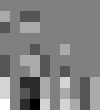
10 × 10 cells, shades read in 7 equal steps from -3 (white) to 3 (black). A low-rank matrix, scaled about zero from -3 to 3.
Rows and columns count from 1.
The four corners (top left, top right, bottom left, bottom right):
0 0 -3 -1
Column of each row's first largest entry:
1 3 1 1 4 1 1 3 4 4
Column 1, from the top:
0 -1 1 0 0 1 1 -2 -2 -3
